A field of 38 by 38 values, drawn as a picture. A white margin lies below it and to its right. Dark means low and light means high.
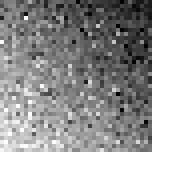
Slope: up to the bottom left. Stripes: none. Average level on the scale: 50%. Ninth with the lowest average: top right.
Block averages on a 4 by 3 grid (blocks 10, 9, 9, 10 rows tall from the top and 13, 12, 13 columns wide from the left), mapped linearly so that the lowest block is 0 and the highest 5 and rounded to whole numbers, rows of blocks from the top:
2 1 0 / 3 2 1 / 4 3 2 / 5 4 3
